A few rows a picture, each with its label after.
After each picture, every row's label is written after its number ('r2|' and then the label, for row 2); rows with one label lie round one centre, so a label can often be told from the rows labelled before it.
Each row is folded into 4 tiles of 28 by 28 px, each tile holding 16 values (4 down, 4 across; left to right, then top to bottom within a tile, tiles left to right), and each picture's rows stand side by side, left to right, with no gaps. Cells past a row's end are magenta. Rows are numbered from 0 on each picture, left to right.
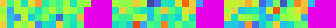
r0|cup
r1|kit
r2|kit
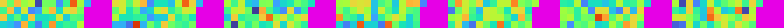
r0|kit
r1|kit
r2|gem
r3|kit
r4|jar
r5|gem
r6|gem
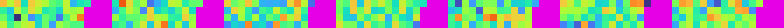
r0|cup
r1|jar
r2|kit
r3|cup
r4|gem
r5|kit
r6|jar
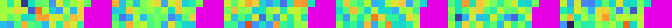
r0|gem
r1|cup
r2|kit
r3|jar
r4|cup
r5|gem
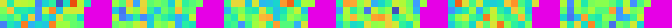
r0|kit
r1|cup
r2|jar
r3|jar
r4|jar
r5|cup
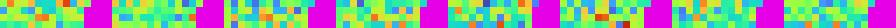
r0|jar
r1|cup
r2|gem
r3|gem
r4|kit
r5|gem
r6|cup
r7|kit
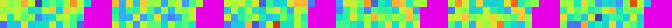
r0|kit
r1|cup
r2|kit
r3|jar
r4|jar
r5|kit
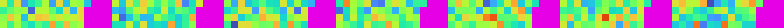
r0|gem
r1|cup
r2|gem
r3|jar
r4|jar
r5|gem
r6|kit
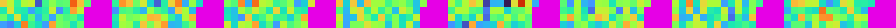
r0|kit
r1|jar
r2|cup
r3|cup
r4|kit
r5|gem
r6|cup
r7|jar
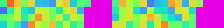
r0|jar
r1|jar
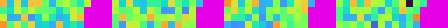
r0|cup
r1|gem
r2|kit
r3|cup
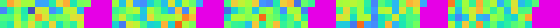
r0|jar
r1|gem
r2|jar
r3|kit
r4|cup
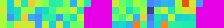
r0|cup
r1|kit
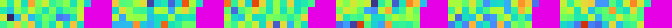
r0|cup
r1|kit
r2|cup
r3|kit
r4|kit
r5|kit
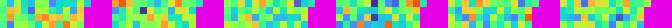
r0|gem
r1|jar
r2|cup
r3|kit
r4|cup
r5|cup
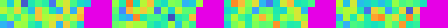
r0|gem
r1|cup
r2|jar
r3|gem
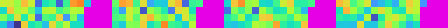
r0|kit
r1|jar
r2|jar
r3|kit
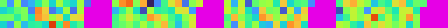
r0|gem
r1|jar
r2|gem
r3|jar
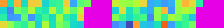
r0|cup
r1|kit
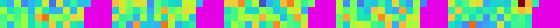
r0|gem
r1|kit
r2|jar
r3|gem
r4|kit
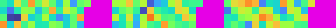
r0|cup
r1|jar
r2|jar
